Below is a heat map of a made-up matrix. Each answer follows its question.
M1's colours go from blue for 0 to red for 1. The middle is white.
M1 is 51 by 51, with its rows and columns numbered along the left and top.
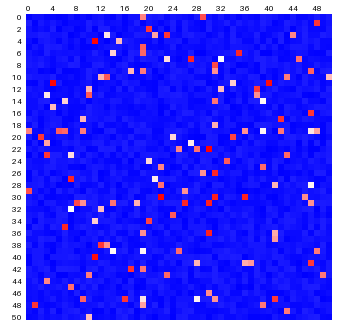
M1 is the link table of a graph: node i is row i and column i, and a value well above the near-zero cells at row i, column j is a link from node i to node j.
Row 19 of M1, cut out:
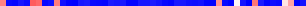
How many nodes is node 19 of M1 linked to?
9
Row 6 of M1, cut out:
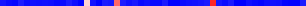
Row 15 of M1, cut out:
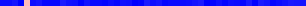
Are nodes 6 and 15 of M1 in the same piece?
no
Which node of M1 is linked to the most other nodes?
node 19
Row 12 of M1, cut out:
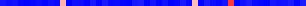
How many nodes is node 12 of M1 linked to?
3
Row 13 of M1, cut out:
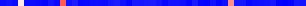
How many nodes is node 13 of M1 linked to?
3
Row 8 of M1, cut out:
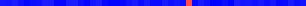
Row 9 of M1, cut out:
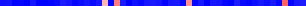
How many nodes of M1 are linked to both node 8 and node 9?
1
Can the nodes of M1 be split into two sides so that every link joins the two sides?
no
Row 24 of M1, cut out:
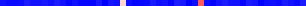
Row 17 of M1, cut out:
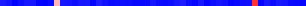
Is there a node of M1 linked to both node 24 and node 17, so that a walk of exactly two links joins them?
no
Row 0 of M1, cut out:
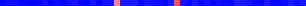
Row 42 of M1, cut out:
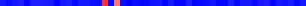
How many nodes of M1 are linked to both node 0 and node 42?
1
